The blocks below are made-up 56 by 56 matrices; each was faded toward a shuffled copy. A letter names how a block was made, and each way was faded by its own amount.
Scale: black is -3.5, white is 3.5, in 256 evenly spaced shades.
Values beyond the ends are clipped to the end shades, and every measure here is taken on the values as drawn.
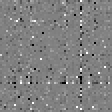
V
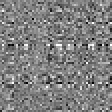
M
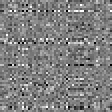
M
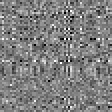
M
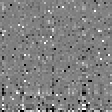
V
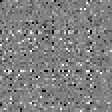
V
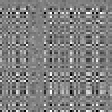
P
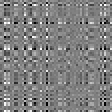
P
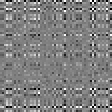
P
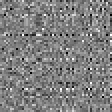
M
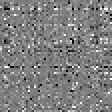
V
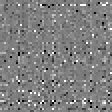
V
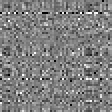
M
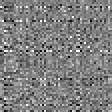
M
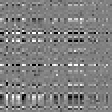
P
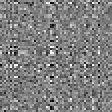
M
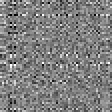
M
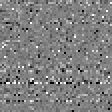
V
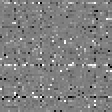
V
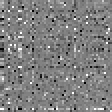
V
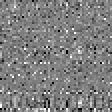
V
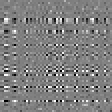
P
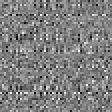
M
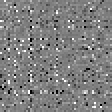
V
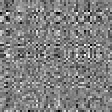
M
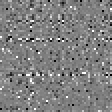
V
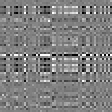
P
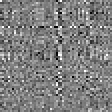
M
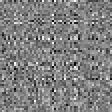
M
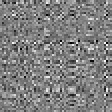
M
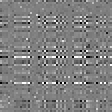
P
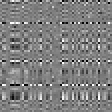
P
